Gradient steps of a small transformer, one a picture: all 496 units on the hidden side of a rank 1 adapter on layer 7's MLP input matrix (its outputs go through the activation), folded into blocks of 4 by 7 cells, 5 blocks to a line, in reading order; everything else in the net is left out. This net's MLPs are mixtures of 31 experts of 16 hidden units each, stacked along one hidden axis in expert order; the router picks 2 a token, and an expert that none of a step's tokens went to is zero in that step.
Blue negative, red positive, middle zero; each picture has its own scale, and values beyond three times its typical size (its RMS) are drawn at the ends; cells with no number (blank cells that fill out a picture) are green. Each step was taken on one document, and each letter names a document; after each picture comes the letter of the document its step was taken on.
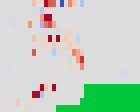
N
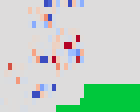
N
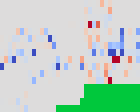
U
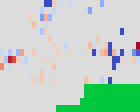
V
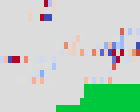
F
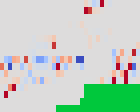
U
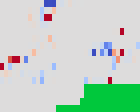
F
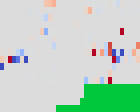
V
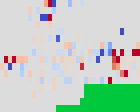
F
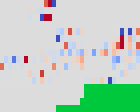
F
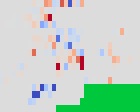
N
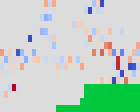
U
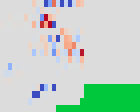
N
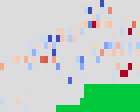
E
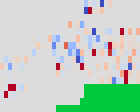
U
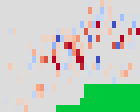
E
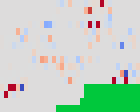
U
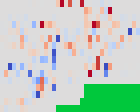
E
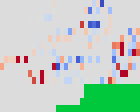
U
